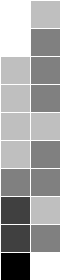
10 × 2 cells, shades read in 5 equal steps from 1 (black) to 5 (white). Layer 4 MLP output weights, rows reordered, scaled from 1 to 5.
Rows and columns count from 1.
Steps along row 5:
same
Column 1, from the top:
5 5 4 4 4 4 3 2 2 1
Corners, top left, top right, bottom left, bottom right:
5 4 1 5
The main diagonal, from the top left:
5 3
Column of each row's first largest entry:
1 1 1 1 1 1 1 2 2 2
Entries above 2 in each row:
2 2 2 2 2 2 2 1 1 1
